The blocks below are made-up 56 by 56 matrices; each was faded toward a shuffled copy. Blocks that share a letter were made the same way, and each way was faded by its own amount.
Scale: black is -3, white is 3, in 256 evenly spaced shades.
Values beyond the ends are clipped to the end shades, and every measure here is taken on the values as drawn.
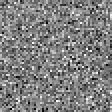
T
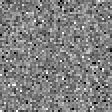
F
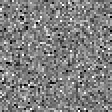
F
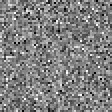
T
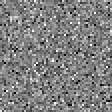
F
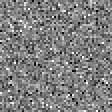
F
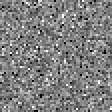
F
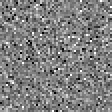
F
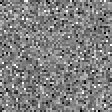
F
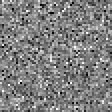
F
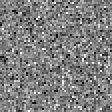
F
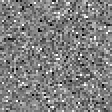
F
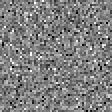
F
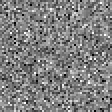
T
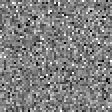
F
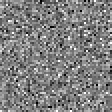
T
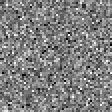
T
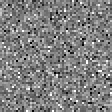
F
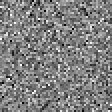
T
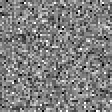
T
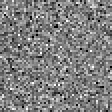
T
